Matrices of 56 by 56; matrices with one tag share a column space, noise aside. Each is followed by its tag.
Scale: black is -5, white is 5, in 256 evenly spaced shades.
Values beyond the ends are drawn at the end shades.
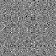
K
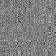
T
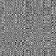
T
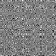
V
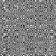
V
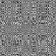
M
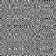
V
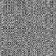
T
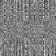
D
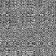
T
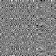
V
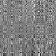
D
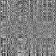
D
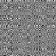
V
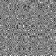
V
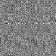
M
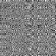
V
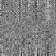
D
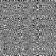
V
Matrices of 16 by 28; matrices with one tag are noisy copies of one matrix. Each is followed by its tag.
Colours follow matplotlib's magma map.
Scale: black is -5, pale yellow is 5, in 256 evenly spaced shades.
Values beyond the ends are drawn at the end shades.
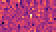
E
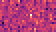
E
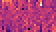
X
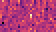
E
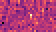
E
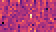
E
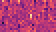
E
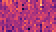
X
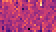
X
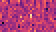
E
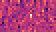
E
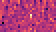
E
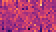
X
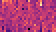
X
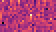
E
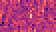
E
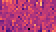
X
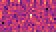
E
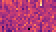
X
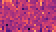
X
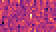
E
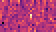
E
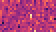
E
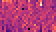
X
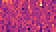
X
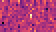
E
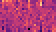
X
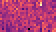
X
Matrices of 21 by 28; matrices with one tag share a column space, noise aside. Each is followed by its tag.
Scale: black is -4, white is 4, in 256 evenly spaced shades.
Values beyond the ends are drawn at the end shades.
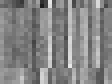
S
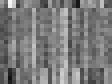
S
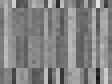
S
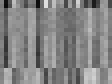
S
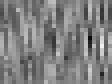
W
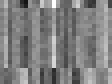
S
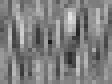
W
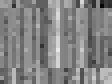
S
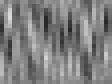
W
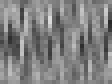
W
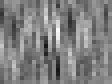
W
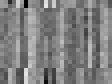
S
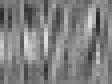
W
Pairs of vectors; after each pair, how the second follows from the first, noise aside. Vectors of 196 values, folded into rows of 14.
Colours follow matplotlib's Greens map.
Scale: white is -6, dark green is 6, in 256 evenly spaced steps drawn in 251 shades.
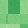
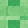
wrapped around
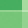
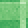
wrapped around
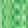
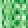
scaled up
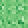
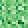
scaled up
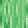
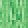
wrapped around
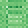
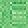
wrapped around
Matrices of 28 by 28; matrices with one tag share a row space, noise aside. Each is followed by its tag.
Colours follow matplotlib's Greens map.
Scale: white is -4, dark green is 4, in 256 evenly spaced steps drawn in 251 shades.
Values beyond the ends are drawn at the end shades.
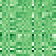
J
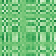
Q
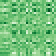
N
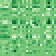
N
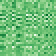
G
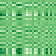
G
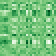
N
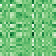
J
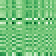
G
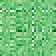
J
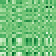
G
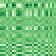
G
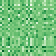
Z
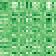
N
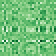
Q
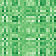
Q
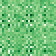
Z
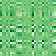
J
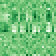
N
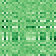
Q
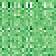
Z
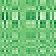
Q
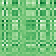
Q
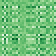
Q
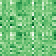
J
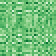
G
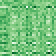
N
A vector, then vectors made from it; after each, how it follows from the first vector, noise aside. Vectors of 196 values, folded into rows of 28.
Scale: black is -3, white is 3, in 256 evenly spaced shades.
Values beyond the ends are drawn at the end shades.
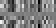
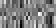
wrapped around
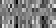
reversed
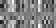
negated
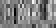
wrapped around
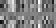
negated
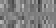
shrunk
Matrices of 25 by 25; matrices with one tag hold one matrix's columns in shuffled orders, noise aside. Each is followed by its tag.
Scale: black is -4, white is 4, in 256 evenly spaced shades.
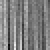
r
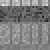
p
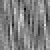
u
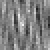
u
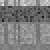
p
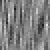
u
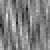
u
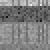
p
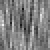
u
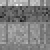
p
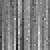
r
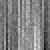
r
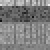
p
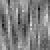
u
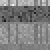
p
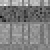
p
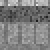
p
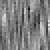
u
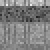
p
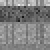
p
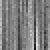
r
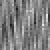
u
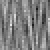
u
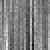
r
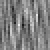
u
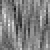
u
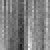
r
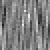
u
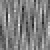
u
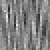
u
